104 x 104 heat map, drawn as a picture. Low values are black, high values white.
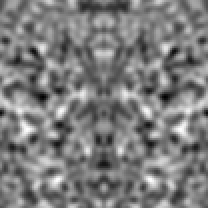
Mirror symmetry: left to right. Slope: none. Odd rows or columns: none. Grain: blotchy.
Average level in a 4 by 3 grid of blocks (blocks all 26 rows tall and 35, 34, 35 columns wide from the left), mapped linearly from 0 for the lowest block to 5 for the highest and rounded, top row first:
4 3 4
2 4 2
5 2 5
5 0 5
